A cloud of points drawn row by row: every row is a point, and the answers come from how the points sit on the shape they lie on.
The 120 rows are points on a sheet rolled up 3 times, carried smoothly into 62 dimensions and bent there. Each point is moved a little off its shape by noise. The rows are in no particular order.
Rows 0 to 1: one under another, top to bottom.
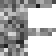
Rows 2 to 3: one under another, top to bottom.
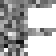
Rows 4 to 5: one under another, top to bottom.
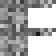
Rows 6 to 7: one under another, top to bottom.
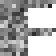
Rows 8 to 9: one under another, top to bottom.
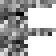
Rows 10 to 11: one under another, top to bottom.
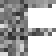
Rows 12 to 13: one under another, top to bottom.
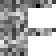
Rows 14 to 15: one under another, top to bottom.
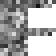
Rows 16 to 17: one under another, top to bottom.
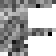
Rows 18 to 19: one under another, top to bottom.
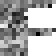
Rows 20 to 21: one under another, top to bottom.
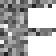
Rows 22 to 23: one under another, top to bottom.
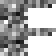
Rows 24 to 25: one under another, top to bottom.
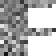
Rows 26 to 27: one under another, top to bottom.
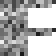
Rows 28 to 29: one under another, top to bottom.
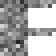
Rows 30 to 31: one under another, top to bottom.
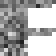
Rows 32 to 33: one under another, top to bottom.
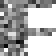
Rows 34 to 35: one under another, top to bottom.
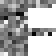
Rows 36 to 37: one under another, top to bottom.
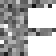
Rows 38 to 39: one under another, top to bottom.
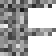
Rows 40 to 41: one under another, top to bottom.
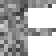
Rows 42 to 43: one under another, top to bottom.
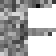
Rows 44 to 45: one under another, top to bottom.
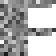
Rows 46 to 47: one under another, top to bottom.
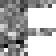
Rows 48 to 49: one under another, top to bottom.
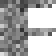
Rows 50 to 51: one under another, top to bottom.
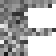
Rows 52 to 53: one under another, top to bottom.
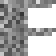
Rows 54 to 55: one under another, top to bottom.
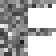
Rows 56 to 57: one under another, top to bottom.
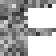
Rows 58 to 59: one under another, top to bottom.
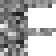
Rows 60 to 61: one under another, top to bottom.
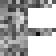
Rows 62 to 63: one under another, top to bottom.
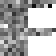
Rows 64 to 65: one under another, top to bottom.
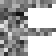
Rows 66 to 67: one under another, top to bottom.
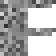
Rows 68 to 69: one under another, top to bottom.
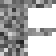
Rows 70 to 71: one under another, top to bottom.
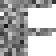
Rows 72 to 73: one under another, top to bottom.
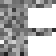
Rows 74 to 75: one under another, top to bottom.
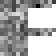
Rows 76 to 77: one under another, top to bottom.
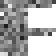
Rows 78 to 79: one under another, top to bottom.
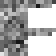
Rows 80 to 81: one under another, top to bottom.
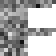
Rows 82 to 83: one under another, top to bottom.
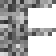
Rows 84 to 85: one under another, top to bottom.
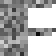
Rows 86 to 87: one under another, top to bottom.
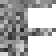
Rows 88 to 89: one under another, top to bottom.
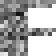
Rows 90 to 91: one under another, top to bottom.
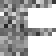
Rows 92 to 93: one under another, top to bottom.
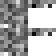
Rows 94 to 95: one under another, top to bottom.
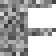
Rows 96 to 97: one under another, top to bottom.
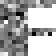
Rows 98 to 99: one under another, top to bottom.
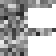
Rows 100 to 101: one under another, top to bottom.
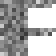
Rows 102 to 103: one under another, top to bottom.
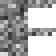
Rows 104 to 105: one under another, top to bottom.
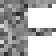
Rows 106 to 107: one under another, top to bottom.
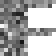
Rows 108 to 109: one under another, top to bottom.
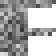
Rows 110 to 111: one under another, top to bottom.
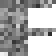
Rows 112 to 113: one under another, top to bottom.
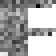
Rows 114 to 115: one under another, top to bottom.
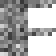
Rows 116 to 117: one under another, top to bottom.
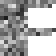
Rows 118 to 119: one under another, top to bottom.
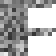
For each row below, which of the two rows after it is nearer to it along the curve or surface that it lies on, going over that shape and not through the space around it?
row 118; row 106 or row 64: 106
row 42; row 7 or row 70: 7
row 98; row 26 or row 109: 109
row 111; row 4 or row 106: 106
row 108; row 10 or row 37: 10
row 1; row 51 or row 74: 51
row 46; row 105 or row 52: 52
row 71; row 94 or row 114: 94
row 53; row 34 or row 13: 13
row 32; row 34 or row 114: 34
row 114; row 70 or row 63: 63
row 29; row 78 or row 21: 78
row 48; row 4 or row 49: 49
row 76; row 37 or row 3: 37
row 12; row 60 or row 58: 60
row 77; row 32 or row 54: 54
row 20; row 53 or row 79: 79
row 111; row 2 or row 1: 1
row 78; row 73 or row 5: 5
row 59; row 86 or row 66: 66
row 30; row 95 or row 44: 44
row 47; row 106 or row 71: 106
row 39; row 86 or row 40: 40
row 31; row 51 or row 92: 51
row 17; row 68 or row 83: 83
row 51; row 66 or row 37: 37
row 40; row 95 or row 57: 57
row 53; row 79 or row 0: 0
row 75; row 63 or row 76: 63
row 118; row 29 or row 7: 29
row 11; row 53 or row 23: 23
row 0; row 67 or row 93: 67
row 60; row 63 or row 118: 63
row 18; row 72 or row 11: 11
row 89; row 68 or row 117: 117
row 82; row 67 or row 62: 62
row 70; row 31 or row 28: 31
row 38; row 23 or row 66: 23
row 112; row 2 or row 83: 83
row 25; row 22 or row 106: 106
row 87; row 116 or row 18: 18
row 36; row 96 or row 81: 96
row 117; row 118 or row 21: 118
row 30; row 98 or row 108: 108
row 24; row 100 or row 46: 46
